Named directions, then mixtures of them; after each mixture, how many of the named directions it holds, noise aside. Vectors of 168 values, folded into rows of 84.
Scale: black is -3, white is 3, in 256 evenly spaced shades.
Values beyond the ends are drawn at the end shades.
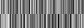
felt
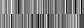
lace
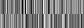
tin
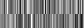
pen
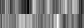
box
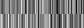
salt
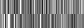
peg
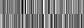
one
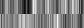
one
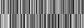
one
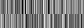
one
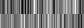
three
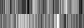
one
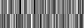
two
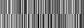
three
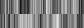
two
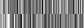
three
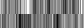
two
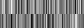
three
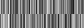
one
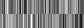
three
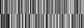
one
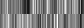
three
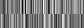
one
